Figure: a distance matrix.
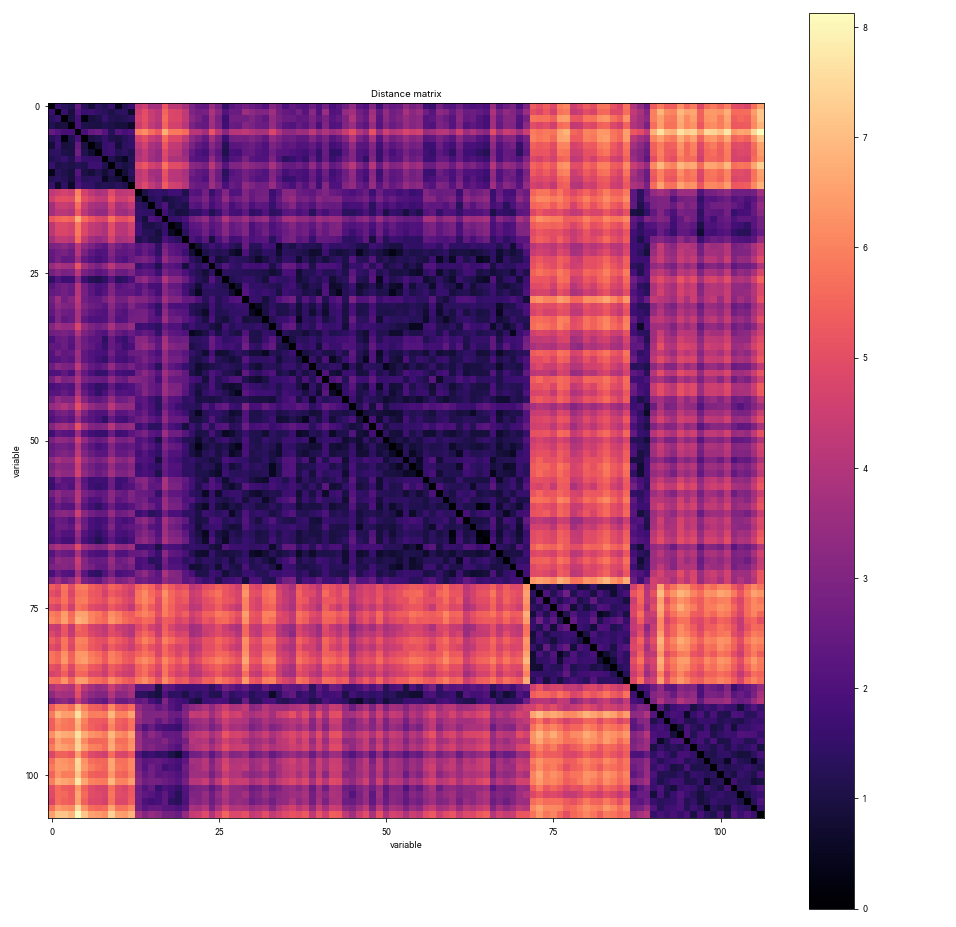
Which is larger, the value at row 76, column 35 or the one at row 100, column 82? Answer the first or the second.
the second
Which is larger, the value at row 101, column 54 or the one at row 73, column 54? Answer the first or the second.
the second
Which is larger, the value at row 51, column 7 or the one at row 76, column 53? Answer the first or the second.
the second
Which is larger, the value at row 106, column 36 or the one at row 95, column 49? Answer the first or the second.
the first
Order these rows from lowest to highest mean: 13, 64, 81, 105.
64, 13, 105, 81
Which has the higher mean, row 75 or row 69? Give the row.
75
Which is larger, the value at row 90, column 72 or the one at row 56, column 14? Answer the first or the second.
the first
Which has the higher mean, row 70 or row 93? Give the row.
93
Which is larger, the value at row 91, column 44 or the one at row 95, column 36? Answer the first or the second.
the second
